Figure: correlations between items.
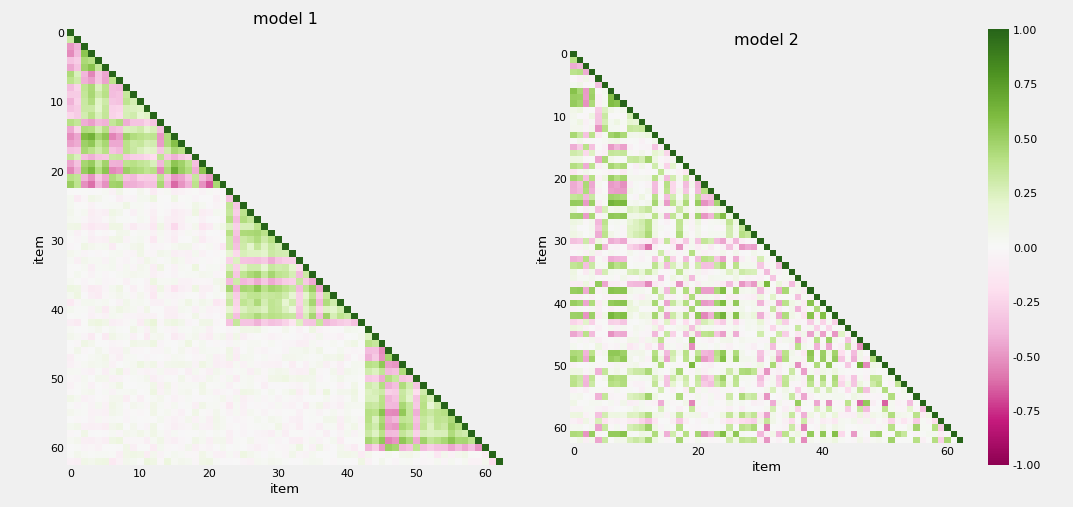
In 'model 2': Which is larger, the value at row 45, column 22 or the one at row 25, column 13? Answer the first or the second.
the first
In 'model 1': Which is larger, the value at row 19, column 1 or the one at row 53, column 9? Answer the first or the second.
the second
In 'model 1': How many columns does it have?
63
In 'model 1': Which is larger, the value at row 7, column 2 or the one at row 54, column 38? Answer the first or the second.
the second
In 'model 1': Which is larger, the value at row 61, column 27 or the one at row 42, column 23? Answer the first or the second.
the first
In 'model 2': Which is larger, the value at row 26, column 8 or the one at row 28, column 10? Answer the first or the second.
the first
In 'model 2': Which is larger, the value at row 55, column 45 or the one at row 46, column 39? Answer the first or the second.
the second
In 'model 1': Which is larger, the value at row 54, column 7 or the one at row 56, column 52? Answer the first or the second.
the second
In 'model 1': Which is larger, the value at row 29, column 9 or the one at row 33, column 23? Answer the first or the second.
the first
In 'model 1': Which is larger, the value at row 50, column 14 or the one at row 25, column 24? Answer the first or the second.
the first
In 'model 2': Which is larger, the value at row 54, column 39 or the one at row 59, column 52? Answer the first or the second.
the first
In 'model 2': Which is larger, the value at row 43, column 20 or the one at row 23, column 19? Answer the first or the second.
the second
